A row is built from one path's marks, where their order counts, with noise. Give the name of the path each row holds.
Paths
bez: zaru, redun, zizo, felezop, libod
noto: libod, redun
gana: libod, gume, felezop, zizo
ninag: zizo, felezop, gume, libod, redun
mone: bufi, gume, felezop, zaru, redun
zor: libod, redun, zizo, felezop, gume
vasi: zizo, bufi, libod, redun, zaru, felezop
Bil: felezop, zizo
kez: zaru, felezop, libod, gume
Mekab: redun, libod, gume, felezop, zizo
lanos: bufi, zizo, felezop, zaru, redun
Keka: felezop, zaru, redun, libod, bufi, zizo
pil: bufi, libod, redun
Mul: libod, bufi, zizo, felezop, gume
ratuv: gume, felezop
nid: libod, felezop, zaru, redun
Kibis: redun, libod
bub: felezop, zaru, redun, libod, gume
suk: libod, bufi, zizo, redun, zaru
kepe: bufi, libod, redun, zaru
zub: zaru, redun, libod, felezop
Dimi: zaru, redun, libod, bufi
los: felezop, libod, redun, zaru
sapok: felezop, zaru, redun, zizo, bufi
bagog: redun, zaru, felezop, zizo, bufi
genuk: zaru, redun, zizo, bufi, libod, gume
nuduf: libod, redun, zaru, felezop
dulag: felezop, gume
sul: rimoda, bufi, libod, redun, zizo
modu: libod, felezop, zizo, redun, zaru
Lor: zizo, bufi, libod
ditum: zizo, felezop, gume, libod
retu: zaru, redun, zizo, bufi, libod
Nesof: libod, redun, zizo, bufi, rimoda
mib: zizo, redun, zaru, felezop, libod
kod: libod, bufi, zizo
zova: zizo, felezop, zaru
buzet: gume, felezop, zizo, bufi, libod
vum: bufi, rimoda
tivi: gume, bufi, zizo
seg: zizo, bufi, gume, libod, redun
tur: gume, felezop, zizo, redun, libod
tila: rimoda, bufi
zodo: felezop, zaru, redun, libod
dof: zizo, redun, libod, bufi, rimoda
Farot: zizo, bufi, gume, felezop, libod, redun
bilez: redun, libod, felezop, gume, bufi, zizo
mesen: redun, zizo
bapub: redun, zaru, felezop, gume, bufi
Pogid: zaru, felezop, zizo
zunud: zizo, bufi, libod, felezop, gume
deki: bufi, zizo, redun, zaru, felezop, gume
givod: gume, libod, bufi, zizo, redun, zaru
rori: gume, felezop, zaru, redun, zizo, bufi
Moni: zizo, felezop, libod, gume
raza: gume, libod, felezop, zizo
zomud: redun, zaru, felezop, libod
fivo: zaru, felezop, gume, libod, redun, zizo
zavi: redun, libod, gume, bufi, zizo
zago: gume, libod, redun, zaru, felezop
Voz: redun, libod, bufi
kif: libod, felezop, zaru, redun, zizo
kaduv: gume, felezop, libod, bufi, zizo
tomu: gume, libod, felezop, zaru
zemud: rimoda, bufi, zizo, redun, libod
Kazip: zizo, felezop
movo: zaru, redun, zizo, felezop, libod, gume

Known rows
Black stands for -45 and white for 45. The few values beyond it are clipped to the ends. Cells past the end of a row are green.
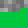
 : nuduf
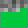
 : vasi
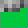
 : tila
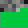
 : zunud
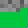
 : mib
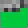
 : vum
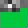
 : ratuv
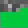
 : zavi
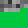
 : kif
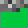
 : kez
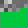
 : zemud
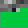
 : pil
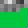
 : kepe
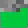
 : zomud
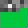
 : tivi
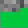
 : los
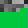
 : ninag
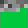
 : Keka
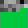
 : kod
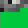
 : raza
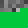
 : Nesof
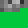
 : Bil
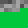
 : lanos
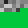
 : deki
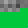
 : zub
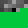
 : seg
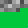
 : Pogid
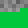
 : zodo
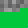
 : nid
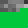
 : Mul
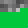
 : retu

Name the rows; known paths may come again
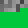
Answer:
modu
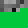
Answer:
noto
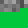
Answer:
los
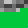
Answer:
sul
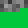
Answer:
tur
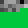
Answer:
kod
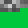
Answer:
dulag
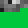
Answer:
raza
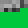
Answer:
vum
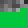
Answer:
bilez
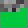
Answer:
Kibis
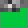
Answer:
ratuv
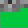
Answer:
bub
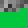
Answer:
dof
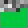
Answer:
bapub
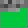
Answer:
bez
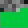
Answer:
zunud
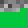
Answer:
Keka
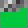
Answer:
Dimi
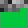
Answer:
ditum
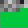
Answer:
suk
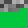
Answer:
fivo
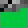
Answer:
Moni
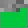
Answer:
zomud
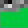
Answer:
rori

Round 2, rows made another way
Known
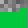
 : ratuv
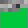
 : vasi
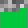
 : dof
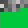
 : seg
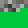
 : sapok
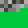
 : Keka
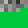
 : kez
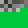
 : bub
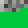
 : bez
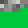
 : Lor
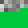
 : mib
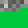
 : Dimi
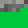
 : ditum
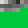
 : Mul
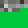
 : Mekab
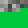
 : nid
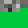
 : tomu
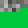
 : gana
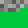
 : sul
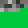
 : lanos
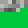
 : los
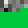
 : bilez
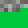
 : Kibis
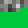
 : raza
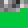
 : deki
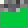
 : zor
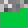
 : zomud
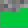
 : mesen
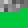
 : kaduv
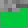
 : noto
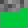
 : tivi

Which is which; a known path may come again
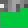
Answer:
Farot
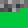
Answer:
ninag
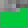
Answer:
noto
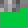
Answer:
vum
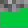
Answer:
zova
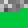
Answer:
zomud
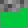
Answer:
tivi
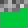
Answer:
dof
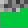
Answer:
movo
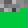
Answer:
retu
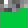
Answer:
bapub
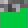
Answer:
kif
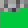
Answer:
Nesof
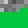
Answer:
kod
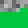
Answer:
kepe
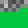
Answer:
Dimi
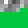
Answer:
suk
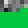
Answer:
bilez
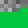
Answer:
ratuv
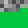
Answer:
Voz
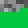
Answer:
rori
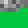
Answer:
tila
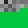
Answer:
zodo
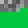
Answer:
dulag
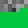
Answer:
Bil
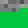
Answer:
mesen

